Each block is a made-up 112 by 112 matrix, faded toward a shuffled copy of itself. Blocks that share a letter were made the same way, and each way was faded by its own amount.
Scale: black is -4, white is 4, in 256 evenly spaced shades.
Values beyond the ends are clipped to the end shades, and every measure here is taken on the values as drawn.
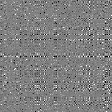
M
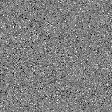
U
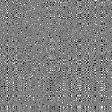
M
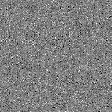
U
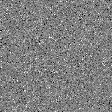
U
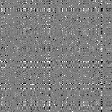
M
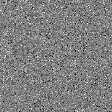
U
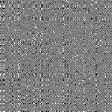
M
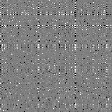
M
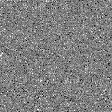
U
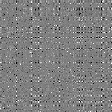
M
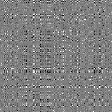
M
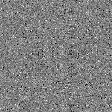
U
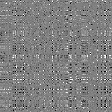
M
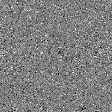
U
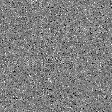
U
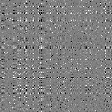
M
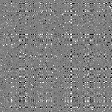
M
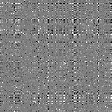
M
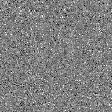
U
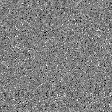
U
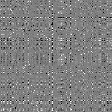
M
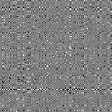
M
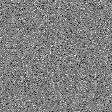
U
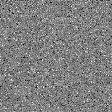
U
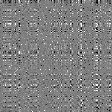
M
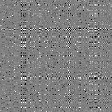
M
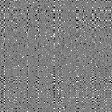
M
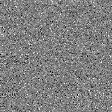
U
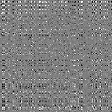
M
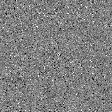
U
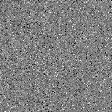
U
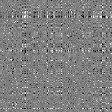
M
